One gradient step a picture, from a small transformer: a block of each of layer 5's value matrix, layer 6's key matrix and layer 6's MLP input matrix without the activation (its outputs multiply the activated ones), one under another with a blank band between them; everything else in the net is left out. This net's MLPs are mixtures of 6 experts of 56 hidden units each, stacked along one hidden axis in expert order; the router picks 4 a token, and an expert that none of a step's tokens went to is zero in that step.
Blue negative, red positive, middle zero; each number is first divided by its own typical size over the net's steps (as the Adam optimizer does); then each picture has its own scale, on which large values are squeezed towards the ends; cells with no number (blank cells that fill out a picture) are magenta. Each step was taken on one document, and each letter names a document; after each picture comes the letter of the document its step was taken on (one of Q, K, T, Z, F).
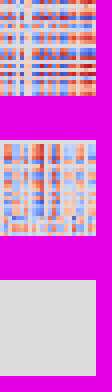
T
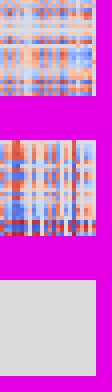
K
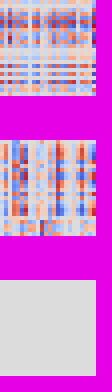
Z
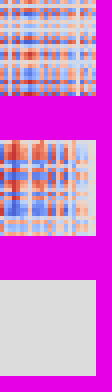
K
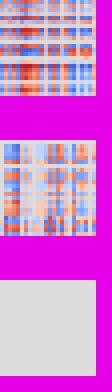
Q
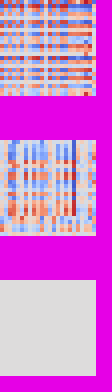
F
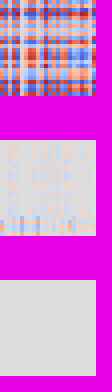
K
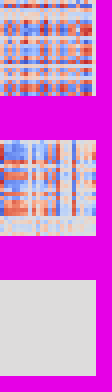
F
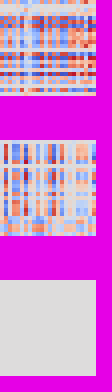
T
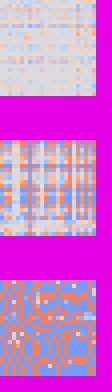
F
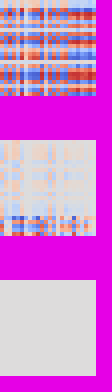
K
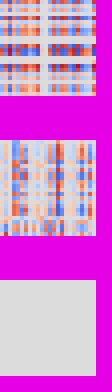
Q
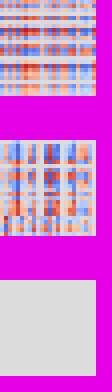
Q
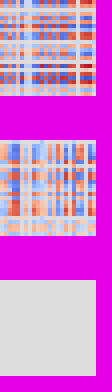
T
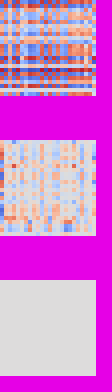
F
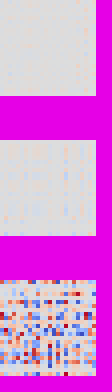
T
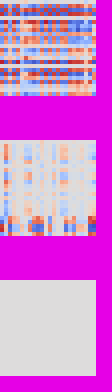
F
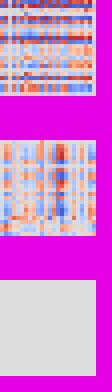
Z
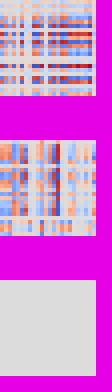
Z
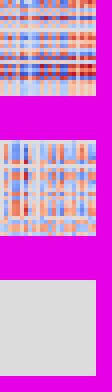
T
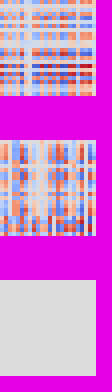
T
